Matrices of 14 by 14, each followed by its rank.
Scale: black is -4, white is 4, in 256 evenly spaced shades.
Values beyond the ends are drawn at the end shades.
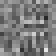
three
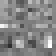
three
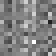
three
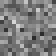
full rank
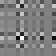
one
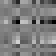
one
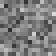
full rank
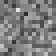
full rank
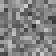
full rank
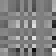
one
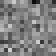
three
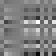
one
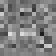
three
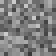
full rank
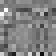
three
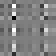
one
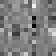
three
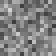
full rank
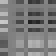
one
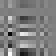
one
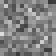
full rank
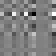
one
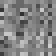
three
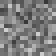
full rank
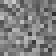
full rank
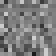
three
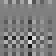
one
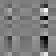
one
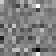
three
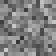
full rank
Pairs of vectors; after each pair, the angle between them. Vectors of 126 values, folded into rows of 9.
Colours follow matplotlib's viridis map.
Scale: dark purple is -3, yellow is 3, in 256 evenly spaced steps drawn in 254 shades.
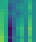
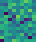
orthogonal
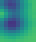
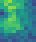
nearly opposite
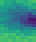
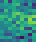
partly opposed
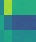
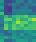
nearly opposite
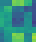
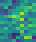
partly opposed
